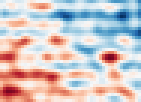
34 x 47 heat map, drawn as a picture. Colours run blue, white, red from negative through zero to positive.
The top right is the ninth with the lowest average. Horizontal stripes repeat 6 times down the table. No lone cell stands out from its neighbours. The field climbs toward the bottom left. Neither half mirrors the other. The ninth with the highest average is the bottom left.
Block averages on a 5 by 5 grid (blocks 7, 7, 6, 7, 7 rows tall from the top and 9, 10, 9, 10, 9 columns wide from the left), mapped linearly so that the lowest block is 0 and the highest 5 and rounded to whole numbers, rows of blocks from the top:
2 2 0 1 0 | 3 3 2 1 1 | 4 3 3 2 2 | 4 4 2 2 2 | 5 4 3 3 3
